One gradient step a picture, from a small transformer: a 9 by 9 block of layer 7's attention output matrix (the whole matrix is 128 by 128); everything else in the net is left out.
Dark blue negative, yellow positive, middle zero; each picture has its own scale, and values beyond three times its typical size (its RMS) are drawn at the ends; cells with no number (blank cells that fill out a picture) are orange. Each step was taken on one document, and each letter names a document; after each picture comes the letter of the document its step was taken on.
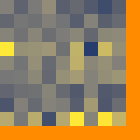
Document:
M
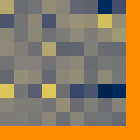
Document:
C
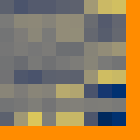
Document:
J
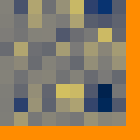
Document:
C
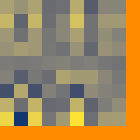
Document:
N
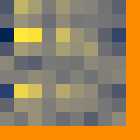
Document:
J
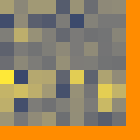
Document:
N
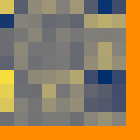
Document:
C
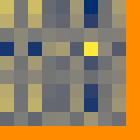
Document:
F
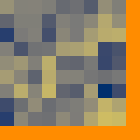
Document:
C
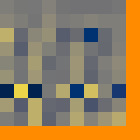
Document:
N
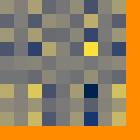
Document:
F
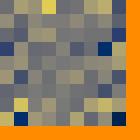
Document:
M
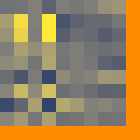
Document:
J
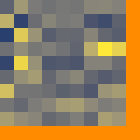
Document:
N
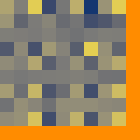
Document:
F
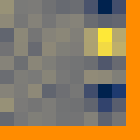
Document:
C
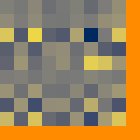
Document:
F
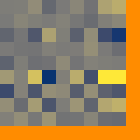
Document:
N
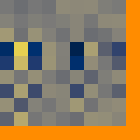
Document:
N
